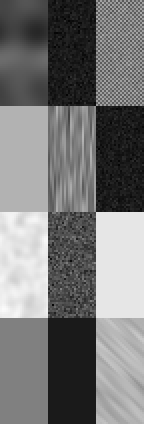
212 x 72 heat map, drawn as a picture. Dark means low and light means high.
It is made of 4 by 3 panels. Panel 1,1: low, smooth. Panel 1,2: very low, fine-grained, faint in contrast. Panel 1,3: middling, checkered, strong in contrast. Panel 2,1: high, flat. Panel 2,2: middling, streaked downward. Panel 2,3: very low, fine-grained, faint in contrast. Panel 3,1: very high, blotchy, faint in contrast. Panel 3,2: low, fine-grained. Panel 3,3: very high, flat. Panel 4,1: middling, flat. Panel 4,2: very low, flat. Panel 4,3: high, slanting down to the right, faint in contrast.
